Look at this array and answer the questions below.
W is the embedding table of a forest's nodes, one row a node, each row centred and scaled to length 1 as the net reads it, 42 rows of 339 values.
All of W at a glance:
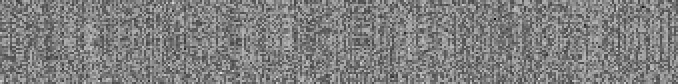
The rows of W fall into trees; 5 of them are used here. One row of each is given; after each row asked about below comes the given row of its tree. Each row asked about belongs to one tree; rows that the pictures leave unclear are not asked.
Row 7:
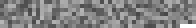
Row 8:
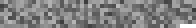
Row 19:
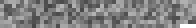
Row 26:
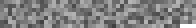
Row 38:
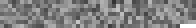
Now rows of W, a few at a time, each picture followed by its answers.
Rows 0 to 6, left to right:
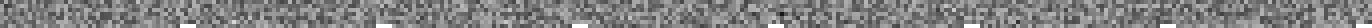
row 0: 19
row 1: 19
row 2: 38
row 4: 26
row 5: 26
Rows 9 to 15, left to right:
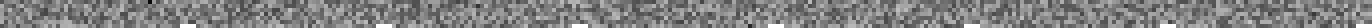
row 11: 7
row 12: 19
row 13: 19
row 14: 7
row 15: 7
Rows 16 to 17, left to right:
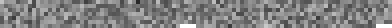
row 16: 8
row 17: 19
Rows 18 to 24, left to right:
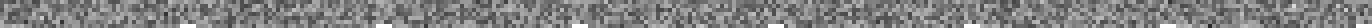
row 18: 7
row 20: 19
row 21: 19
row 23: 7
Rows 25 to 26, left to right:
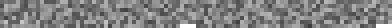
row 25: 7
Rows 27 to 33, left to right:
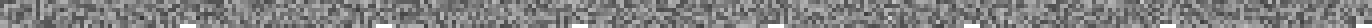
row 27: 7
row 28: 7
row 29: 7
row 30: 26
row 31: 8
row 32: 26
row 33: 19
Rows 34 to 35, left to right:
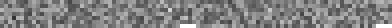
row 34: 26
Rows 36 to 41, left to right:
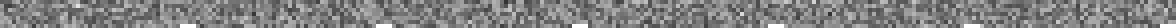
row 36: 19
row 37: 38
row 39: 8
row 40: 8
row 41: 38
